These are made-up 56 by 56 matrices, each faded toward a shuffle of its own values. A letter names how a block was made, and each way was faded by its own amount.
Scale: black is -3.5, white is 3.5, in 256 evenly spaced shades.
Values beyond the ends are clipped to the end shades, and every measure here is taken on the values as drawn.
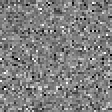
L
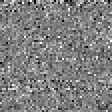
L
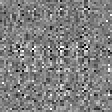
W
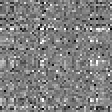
W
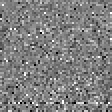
L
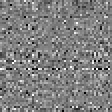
W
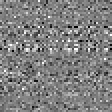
W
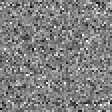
L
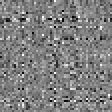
W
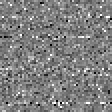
L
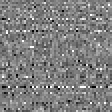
W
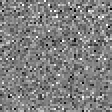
L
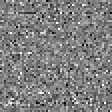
L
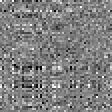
W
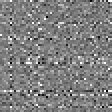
W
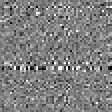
W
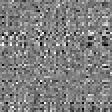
W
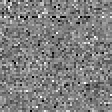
L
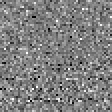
L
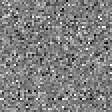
L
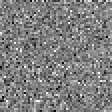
L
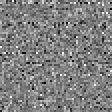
L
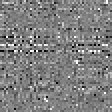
W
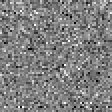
L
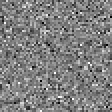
L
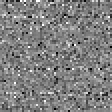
L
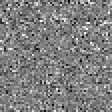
L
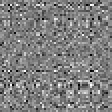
W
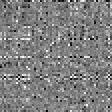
W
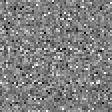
L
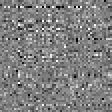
W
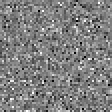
L
